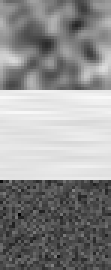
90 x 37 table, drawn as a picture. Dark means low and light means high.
The table splits into 3 rows of 1 panel. Panel 1,1: middling, blotchy, strong in contrast. Panel 2,1: very high, streaked across, faint in contrast. Panel 3,1: low, fine-grained.
